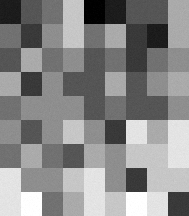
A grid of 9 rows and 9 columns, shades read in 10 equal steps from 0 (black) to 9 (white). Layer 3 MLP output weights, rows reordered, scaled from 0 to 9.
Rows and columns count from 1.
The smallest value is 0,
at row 1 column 5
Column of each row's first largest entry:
4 4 2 1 2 7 9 1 2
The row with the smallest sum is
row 1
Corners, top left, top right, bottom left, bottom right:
1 6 8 2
